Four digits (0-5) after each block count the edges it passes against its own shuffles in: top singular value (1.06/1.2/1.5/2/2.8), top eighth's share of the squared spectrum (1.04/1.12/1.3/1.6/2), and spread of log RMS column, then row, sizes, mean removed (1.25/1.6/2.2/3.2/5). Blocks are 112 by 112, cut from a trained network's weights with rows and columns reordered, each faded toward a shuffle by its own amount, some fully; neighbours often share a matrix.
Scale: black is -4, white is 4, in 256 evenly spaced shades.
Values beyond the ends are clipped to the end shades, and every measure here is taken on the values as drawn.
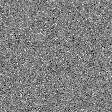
0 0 0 0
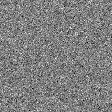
1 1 0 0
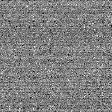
3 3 3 1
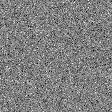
0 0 0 0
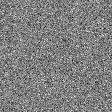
0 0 0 0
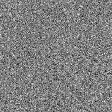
3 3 0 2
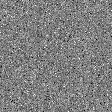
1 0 0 0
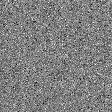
0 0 0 0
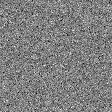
0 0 0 0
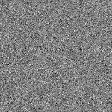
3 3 0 2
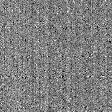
3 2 0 2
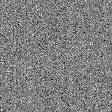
1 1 0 0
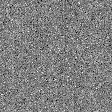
1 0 0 0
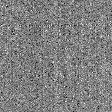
2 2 0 1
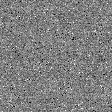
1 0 0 0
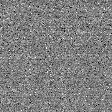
2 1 1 0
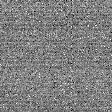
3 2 1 0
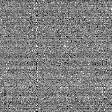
4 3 3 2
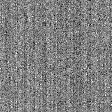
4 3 1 2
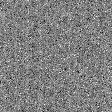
1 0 0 0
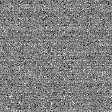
3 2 2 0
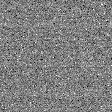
1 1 0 0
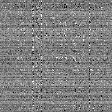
4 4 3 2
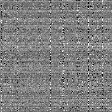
4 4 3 1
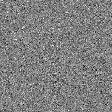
2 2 1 1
